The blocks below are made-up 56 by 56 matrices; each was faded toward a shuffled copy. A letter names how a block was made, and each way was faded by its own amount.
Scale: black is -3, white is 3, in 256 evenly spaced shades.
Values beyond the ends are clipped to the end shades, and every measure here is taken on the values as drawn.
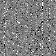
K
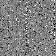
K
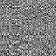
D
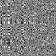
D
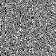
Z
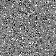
K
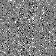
K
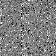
K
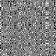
D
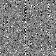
Z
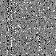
K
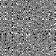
D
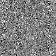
Z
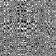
D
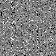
K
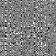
D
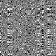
D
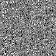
Z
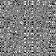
D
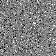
K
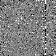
Z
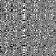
D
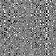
D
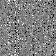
K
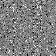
K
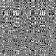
D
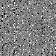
K
